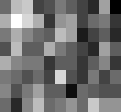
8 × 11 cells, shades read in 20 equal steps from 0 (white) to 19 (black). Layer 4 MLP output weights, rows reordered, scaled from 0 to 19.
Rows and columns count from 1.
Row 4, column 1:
13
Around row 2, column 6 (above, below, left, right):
10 5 15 7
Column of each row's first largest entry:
11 5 8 9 5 8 7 2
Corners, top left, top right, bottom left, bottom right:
11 19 11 8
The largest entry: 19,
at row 1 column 11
